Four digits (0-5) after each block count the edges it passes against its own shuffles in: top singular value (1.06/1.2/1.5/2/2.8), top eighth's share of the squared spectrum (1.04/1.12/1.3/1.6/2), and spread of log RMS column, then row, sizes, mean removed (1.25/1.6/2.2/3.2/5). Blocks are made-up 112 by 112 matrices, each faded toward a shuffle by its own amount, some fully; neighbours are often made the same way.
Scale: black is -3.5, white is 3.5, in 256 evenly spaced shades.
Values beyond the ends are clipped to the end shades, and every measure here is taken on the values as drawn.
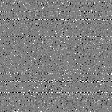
5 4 1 3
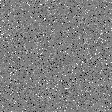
1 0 0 0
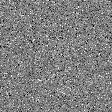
1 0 0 0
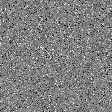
2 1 0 0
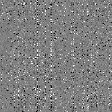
4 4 3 2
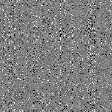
4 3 3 1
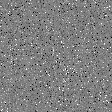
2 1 0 0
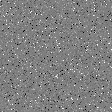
0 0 0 0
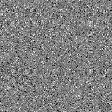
4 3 1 1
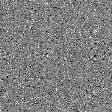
3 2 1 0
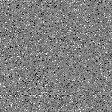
3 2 0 1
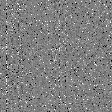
3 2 2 0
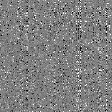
4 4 3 2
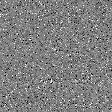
3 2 1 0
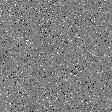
1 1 0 0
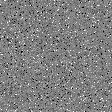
1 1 0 0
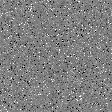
2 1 0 0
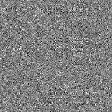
4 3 2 2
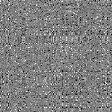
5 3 2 2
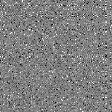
4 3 2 2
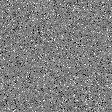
2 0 0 0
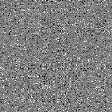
4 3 2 2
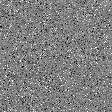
0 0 0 0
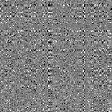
5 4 3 3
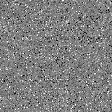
3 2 0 1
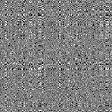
5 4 3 3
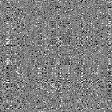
5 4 3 3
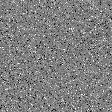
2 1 0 0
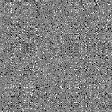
4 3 2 2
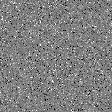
3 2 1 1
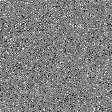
2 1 0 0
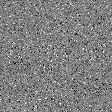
1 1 0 0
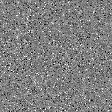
3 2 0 1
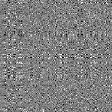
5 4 3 3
